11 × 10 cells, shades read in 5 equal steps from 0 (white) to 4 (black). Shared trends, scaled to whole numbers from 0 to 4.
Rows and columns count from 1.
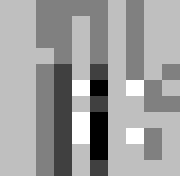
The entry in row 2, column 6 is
2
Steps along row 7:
same up up down up down same up same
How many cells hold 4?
4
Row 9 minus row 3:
0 0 0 1 -1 2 0 -2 1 0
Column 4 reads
2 2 2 2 3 3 3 3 3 3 3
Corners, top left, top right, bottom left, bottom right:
1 1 1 1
